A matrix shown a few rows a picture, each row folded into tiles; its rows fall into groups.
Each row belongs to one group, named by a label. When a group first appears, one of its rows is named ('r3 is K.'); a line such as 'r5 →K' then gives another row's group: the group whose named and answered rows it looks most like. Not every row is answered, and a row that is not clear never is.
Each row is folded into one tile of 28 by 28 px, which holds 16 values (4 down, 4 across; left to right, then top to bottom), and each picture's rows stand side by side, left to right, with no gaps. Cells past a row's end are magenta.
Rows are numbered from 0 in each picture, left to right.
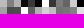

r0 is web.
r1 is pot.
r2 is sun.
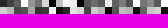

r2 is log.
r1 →web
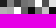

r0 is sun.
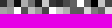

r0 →sun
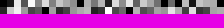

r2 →log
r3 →web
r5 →log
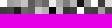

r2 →web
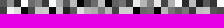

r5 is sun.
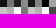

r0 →sun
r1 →sun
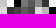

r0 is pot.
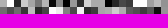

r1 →web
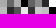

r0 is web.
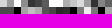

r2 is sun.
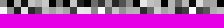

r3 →sun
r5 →log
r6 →web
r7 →log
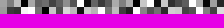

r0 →web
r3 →sun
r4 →web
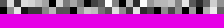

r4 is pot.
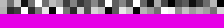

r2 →pot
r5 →pot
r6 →sun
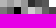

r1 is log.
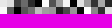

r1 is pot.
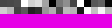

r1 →log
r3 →sun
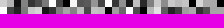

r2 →pot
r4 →sun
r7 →log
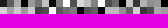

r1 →web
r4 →pot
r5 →log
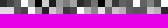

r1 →pot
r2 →web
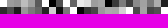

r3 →log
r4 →sun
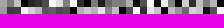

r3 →sun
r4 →web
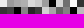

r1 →log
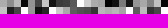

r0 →web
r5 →web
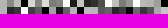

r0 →web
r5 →log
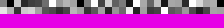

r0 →pot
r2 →log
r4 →sun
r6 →sun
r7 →log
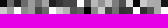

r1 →web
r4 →web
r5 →log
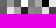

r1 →sun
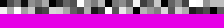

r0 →sun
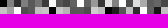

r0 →sun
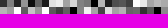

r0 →sun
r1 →sun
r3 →pot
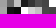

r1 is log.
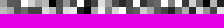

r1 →log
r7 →pot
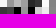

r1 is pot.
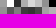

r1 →log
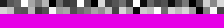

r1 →web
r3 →pot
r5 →sun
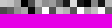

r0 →log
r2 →pot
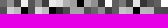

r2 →log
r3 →sun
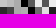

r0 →log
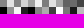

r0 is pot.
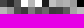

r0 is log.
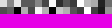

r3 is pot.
